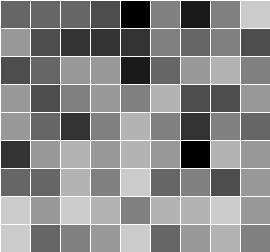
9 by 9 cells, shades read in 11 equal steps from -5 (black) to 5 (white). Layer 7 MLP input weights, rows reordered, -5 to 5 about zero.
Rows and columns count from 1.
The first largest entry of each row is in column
9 1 8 6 5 3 5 1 1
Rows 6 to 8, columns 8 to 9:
2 1 | -2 1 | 3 1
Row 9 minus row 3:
5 0 -1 0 7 0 0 0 0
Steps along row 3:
up up same down up up up down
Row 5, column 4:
0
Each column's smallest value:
-3 -2 -3 -3 -5 -1 -5 -2 -2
